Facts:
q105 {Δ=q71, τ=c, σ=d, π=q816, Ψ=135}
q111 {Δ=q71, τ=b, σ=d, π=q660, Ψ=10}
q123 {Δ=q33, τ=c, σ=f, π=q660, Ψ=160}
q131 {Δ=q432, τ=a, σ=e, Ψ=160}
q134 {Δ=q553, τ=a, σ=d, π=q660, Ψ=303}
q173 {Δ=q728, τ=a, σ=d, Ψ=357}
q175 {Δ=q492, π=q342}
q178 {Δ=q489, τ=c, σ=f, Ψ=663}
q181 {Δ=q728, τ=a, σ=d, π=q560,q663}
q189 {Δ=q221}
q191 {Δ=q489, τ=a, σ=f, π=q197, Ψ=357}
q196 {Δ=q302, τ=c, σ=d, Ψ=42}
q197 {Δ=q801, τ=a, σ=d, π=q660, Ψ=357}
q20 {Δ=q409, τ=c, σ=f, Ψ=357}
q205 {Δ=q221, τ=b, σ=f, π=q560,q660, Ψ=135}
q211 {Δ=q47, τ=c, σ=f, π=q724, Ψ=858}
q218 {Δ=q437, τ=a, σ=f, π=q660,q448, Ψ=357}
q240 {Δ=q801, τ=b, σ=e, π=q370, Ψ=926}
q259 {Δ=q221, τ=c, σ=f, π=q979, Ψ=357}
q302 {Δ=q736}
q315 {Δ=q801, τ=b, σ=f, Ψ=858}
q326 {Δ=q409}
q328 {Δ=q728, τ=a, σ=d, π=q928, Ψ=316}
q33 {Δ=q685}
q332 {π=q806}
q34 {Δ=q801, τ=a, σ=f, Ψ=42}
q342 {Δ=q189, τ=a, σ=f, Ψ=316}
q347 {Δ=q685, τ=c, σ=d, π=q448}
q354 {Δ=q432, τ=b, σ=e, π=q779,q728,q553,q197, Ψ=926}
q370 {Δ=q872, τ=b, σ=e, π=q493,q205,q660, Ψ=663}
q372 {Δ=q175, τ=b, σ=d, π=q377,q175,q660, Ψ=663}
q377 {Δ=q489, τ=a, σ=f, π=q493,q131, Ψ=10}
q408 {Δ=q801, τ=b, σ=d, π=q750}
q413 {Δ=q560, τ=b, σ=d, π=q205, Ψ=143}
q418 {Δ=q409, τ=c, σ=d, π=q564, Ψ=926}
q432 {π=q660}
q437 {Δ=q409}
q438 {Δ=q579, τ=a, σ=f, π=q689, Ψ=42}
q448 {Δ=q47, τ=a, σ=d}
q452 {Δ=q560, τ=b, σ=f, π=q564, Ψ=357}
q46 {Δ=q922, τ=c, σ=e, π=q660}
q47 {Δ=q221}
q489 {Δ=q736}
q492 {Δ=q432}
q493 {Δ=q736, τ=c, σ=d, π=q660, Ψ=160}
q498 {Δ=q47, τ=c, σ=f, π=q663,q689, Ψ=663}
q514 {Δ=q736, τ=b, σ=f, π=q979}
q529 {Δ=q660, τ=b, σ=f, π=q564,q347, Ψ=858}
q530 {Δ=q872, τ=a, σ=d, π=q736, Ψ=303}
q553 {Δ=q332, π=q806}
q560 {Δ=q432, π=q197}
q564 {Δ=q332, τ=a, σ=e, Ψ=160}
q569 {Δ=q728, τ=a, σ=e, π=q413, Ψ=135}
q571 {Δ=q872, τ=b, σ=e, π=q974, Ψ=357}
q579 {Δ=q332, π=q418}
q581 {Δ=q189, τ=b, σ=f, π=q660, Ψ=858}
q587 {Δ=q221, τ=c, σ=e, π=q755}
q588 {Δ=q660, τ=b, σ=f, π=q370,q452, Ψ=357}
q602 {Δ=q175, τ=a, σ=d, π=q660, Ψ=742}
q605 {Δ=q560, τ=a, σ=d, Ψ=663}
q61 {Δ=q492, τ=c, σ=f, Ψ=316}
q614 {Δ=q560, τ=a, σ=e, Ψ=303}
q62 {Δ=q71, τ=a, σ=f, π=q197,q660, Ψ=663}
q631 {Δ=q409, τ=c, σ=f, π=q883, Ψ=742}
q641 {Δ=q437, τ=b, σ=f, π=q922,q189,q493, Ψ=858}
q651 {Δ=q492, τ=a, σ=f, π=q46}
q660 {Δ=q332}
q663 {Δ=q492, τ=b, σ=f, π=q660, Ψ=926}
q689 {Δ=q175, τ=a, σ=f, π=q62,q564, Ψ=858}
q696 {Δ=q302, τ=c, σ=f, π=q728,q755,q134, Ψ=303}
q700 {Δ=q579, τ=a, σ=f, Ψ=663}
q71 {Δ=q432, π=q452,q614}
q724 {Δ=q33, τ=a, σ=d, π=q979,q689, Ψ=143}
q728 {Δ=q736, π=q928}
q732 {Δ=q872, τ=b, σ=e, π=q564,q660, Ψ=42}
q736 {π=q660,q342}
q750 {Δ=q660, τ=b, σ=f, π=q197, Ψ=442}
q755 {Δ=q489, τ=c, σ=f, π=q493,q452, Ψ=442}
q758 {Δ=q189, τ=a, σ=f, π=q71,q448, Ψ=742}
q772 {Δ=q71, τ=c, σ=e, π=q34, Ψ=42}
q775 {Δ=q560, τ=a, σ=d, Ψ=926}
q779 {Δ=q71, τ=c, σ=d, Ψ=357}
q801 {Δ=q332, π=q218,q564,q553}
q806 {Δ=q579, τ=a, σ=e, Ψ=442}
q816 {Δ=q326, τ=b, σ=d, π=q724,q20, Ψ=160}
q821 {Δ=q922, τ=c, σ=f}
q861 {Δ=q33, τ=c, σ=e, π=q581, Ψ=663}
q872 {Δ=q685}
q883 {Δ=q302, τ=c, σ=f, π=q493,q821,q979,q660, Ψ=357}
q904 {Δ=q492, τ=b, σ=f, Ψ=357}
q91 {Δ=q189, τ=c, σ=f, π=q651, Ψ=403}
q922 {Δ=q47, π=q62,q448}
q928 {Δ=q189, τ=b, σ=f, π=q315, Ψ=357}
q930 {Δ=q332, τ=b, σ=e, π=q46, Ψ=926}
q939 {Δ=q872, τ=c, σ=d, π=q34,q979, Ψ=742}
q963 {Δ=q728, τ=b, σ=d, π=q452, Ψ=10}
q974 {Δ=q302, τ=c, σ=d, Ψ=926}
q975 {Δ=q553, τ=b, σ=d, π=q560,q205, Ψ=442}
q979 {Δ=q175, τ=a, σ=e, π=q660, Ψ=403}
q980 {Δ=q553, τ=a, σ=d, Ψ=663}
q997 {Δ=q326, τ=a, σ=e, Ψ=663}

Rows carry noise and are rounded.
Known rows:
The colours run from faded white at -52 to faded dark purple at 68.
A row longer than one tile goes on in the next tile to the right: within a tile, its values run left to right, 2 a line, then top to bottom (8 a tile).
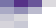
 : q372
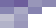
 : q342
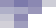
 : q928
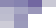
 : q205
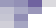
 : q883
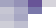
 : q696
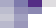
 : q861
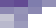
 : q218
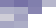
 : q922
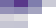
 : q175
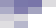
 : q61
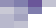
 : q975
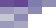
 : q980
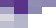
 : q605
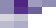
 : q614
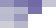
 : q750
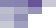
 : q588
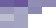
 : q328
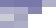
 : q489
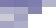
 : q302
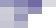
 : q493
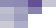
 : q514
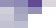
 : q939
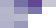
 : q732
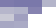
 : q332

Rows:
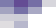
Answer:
q904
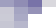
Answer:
q347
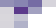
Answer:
q105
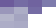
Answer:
q438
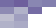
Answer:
q34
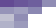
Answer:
q191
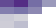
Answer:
q651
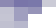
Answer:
q816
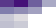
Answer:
q602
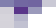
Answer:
q111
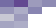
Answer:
q448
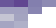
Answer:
q724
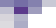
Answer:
q452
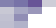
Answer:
q963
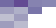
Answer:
q134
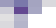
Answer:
q779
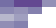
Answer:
q569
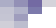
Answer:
q755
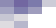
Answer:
q663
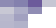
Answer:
q408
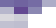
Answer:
q432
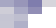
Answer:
q418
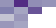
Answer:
q806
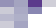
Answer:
q91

